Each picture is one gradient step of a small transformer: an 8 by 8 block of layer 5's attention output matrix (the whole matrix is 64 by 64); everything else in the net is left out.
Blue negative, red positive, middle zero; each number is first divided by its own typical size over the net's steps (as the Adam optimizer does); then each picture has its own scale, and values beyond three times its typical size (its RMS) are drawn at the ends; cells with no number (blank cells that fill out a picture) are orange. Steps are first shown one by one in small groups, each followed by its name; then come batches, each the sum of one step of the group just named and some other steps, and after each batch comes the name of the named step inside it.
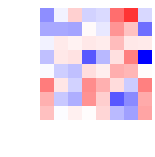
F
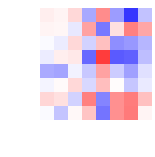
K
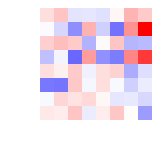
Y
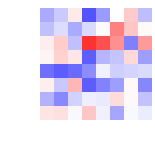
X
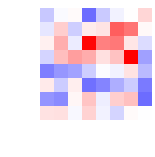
X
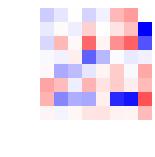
F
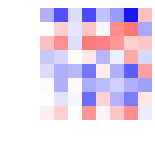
X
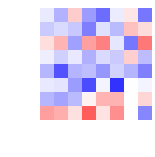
X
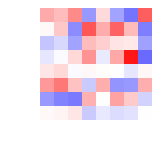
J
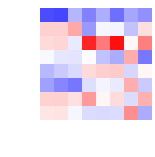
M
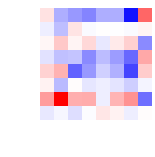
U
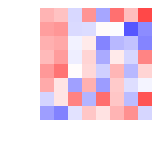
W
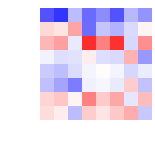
M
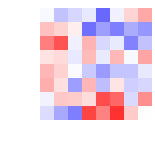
W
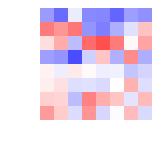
M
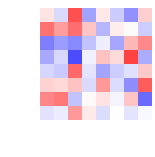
J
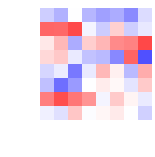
M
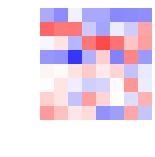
M
